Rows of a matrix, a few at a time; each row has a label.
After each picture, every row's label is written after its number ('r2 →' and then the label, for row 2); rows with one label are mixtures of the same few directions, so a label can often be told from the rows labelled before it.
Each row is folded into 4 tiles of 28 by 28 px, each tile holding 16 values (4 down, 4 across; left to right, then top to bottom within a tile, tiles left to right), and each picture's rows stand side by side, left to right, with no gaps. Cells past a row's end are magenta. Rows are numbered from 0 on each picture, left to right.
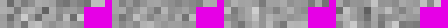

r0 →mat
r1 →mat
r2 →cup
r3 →cup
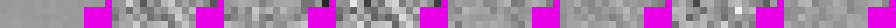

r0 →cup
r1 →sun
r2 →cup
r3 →sun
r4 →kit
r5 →sun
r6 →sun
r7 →sun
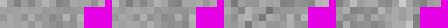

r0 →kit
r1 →kit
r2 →mat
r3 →kit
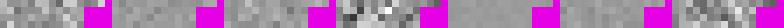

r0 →kit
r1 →mat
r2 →sun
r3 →mat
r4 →sun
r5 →cup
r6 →sun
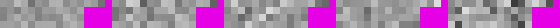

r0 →sun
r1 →sun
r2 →mat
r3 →cup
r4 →kit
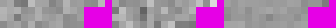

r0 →sun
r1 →cup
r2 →cup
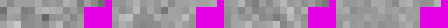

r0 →cup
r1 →mat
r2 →sun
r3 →kit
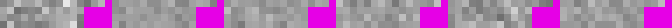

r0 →kit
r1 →kit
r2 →cup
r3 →kit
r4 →sun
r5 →sun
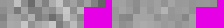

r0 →sun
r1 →mat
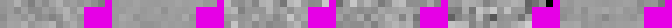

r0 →sun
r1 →mat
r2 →kit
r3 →kit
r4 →cup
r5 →cup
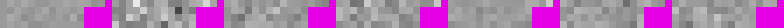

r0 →mat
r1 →sun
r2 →mat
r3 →sun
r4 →cup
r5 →kit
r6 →cup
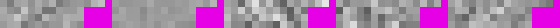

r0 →mat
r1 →cup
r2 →sun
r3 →cup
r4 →mat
